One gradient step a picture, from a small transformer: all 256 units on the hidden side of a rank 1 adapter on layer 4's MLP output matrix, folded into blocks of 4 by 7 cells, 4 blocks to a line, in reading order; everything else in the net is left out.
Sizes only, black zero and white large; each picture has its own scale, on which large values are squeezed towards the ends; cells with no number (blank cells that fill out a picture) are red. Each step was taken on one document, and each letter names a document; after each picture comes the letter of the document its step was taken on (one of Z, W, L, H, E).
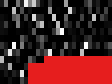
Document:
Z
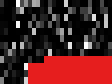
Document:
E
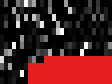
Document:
Z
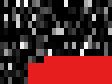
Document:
Z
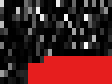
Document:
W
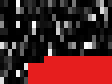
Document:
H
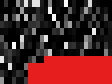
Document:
Z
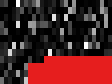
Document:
E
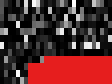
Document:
W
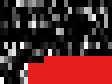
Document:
E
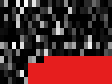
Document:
Z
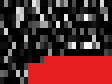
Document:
W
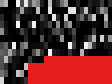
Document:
H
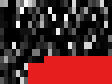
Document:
H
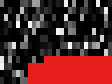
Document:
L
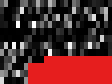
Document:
H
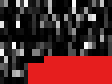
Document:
H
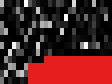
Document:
W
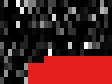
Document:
H
